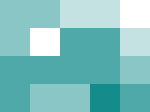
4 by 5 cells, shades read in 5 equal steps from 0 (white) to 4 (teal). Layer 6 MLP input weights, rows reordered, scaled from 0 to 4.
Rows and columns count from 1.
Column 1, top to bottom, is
2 2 3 3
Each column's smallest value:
2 0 1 1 0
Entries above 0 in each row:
4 4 5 5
